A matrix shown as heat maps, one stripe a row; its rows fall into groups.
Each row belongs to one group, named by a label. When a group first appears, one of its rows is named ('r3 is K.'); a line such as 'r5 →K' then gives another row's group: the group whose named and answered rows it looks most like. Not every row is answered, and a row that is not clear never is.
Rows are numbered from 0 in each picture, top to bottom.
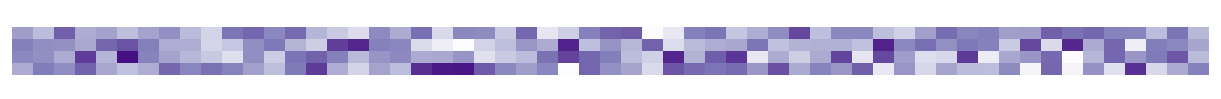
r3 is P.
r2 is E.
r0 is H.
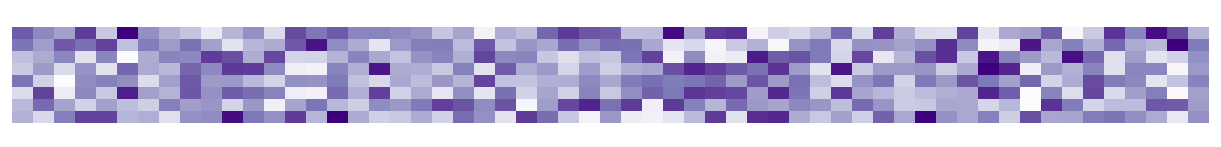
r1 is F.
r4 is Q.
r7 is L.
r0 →E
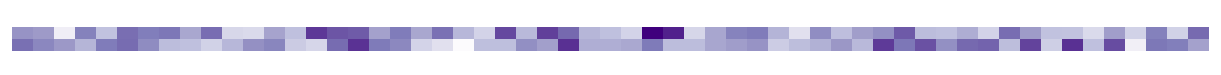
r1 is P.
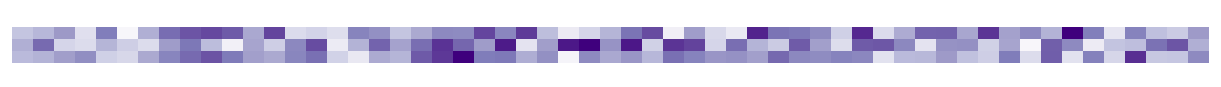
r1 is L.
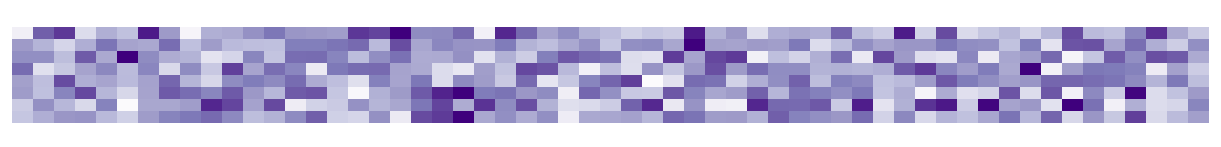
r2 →E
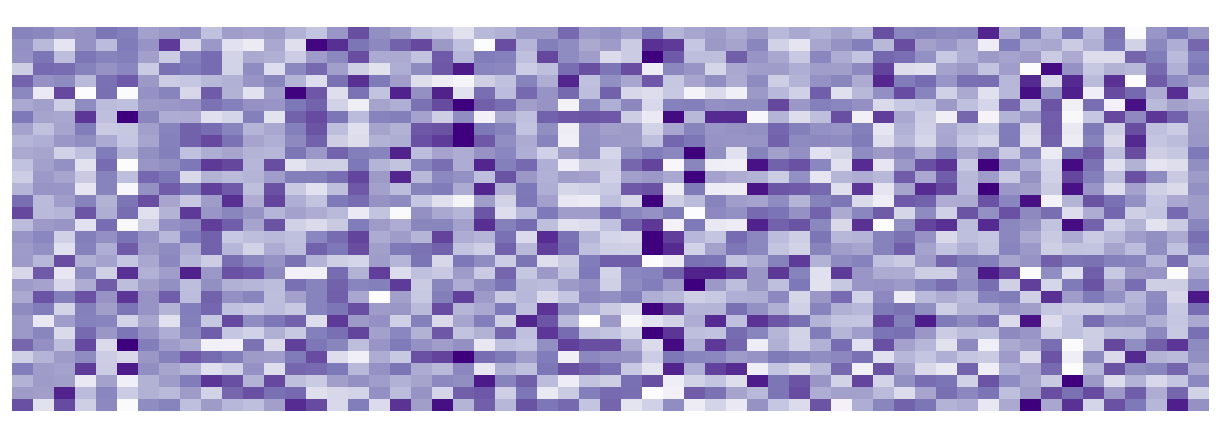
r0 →P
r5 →F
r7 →E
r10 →Q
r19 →H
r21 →Q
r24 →L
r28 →E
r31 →F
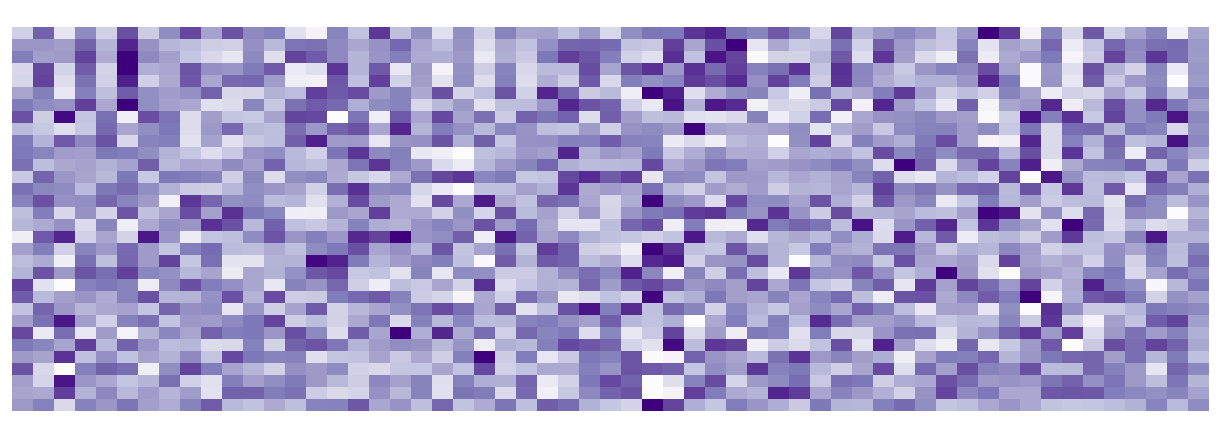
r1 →E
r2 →E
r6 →E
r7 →F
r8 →Q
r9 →F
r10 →P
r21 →Q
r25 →F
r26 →E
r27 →H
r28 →Q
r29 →H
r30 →H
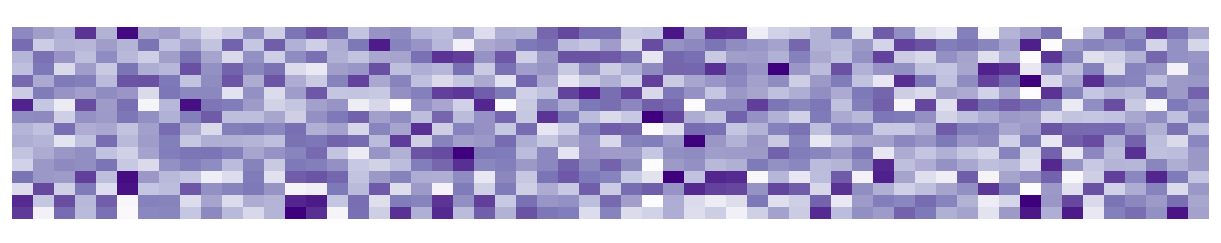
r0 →E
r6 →Q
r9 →Q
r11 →L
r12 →E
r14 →F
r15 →F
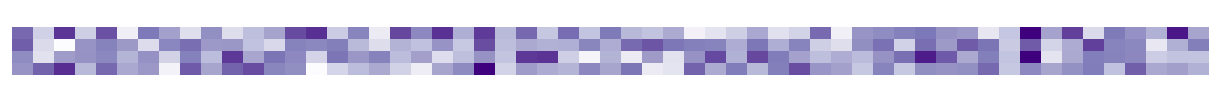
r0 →F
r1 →Q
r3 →H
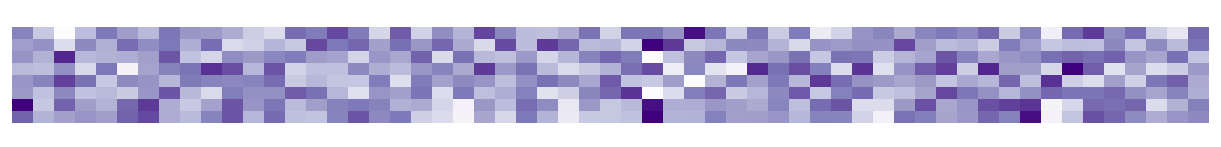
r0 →Q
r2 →H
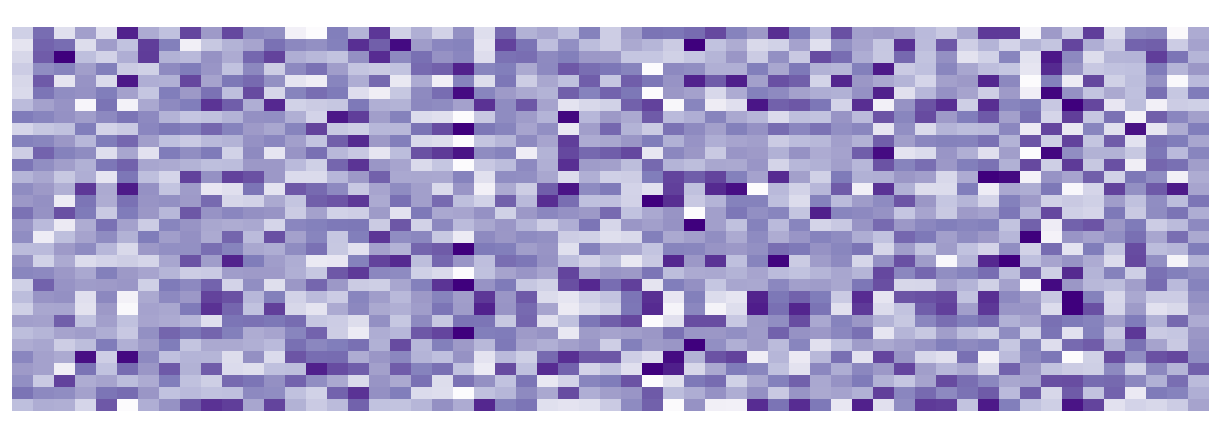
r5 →L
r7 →P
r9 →P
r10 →L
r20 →P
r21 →L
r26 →Q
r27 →E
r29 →H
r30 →P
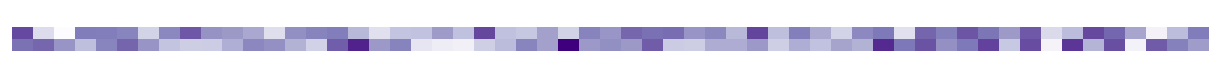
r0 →Q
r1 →P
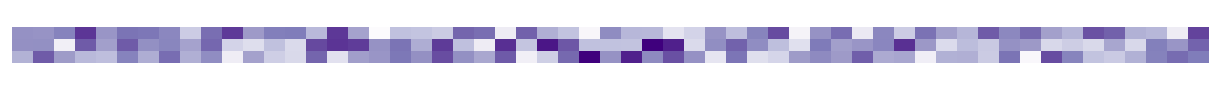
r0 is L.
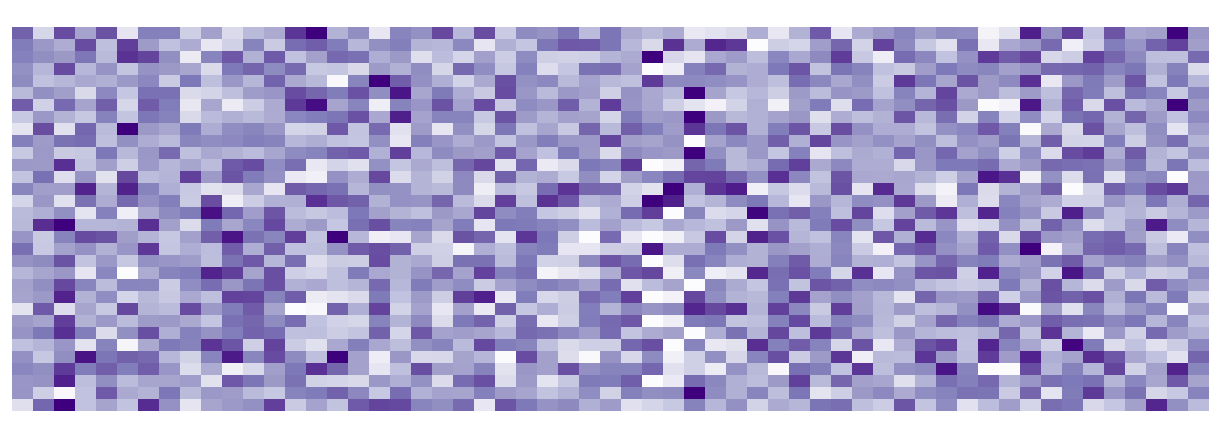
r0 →F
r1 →E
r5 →Q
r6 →F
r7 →Q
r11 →H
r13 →E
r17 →L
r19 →H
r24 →H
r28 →F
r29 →H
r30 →Q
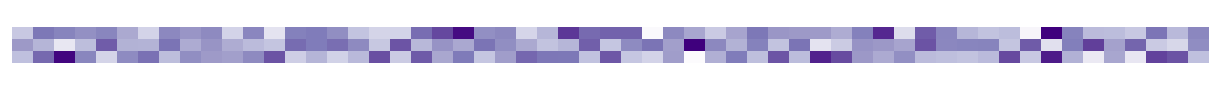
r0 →L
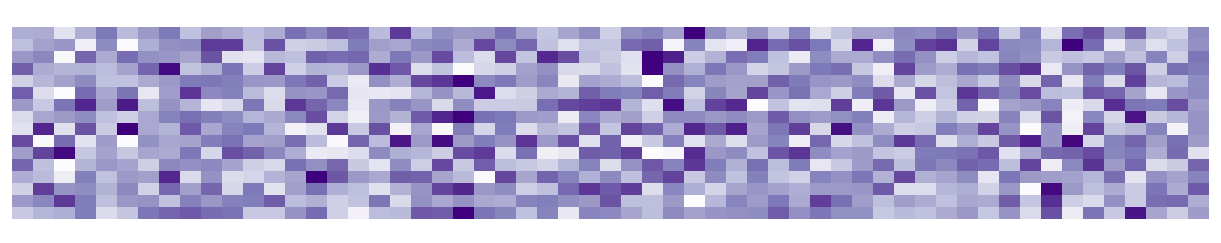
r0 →Q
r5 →Q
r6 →E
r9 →F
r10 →H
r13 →L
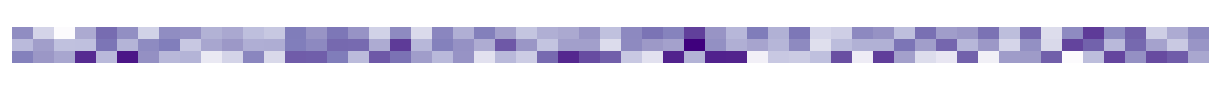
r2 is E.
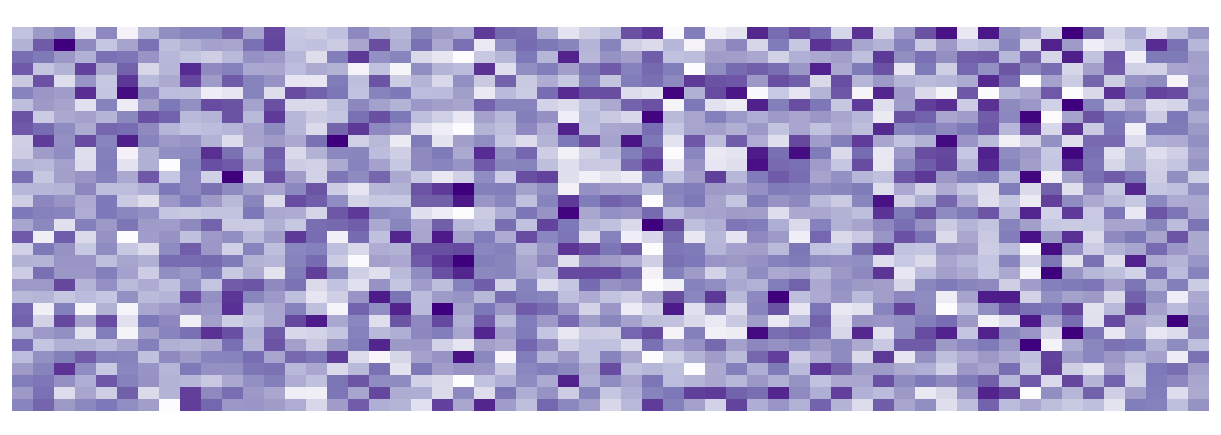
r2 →P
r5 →E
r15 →P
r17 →F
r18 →L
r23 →F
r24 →F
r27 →L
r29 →P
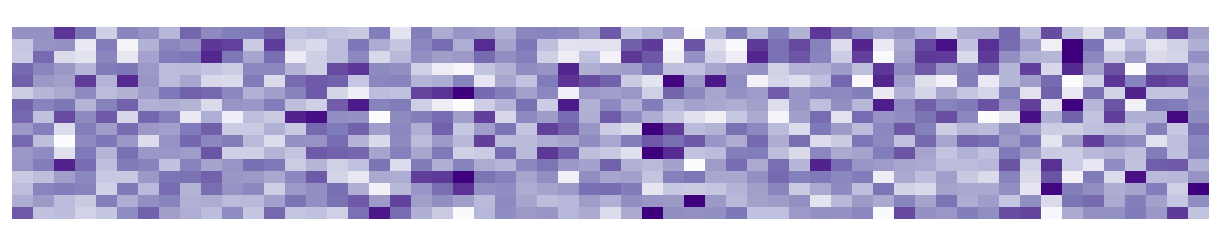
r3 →P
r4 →E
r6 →P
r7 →F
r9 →Q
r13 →L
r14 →Q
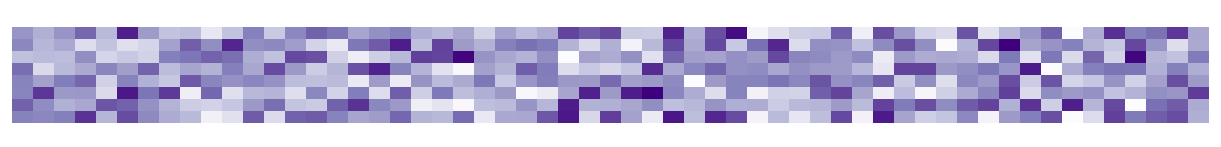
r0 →E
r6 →P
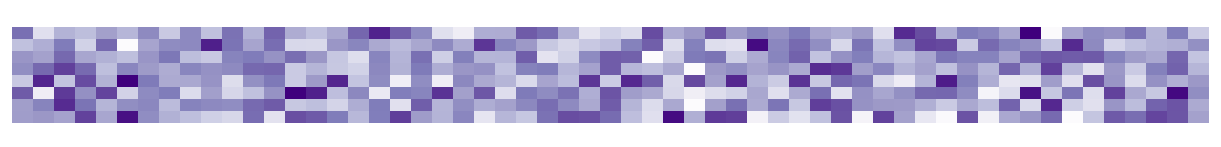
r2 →H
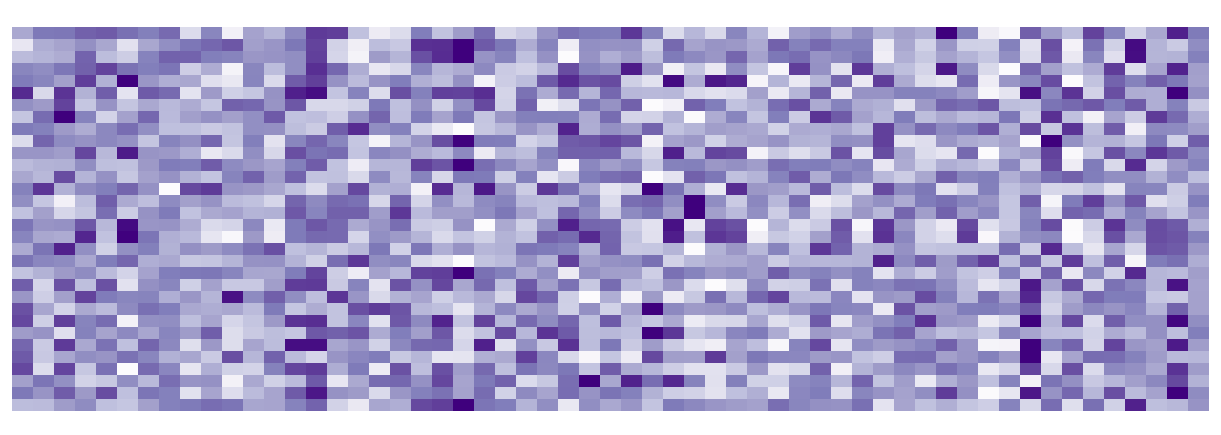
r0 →F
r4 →E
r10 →E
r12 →H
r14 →Q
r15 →Q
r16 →E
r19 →P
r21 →F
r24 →F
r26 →F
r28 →F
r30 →F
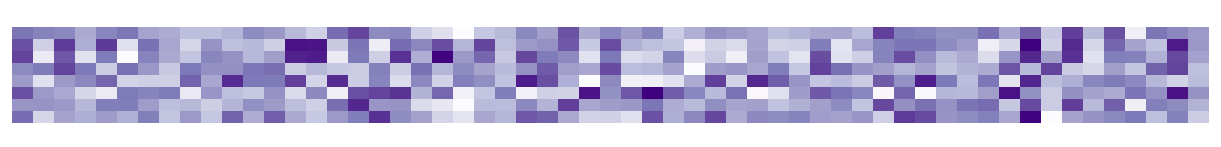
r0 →P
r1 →F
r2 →F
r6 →P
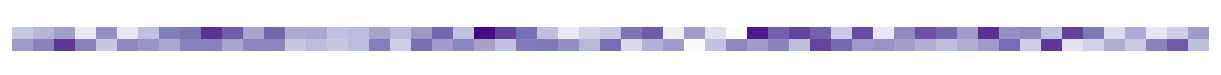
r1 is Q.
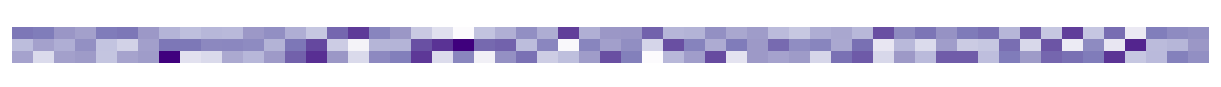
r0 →P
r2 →H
